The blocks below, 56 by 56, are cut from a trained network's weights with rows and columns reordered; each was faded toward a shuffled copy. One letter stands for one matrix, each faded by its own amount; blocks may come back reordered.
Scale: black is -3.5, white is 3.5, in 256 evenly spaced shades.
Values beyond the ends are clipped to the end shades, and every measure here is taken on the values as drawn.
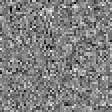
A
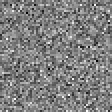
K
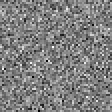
K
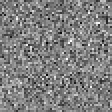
K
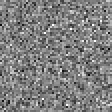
K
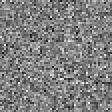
K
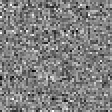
A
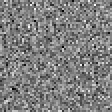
K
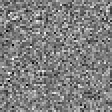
K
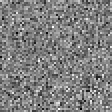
K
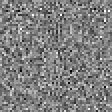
A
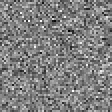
K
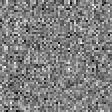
A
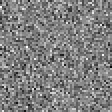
K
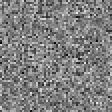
A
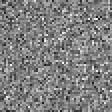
K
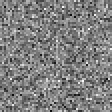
K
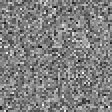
K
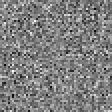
A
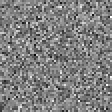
K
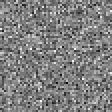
K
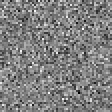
K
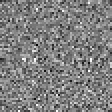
A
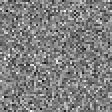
K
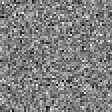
A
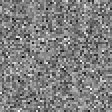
K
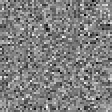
A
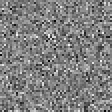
A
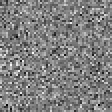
A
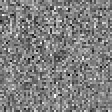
K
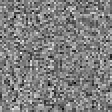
A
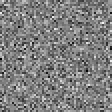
A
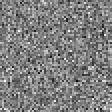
K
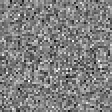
K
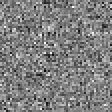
A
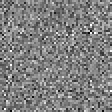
A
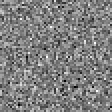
K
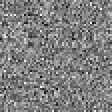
A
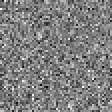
A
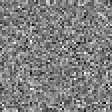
A
